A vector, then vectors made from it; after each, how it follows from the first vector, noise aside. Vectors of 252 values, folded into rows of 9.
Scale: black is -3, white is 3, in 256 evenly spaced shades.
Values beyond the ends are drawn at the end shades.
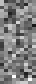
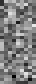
negated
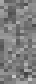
shrunk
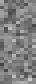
shrunk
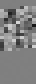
partly zeroed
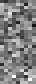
sign-scrambled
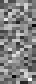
sign-scrambled
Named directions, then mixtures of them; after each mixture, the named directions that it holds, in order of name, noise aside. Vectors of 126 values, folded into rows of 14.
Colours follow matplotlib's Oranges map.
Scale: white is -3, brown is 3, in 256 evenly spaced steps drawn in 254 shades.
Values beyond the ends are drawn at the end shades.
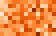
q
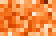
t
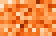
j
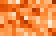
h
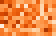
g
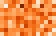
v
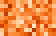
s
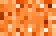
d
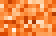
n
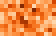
h, q, v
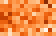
d, t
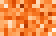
v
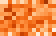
j, t, v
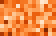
g, n, t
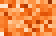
s, v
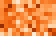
h, s, t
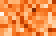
h, q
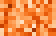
s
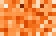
v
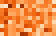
g, s, v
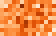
j, v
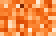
d, v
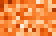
j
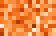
g, s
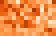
g, h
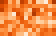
h, j, t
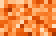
j, s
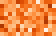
d, g, j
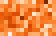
t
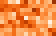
h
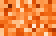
s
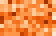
d, h, t
